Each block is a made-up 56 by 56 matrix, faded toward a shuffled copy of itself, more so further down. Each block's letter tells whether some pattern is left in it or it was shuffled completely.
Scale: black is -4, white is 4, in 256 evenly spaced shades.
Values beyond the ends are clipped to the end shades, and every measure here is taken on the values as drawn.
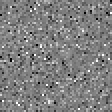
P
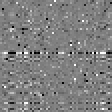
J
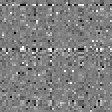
J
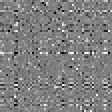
J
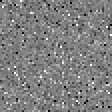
P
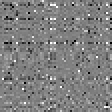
J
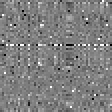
J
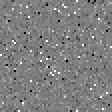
P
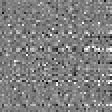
J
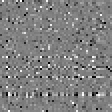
J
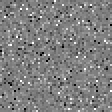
P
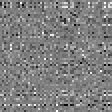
J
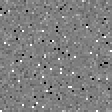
P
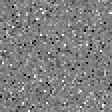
P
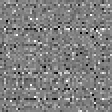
J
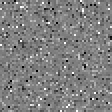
P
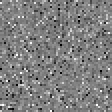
P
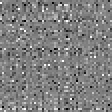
J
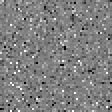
P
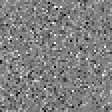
P
